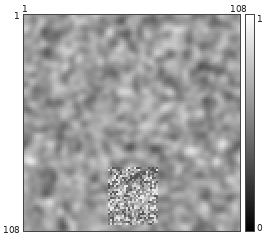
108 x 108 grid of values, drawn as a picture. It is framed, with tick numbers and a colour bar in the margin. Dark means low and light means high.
Neither half mirrors the other. An odd patch, rougher than its surroundings, sits in the bottom middle. The bottom middle is the roughest part. No overall slope runs across the table. The field is mottled with small blotches. There are no regular stripes. On average the colour sits 60% of the way up the scale.
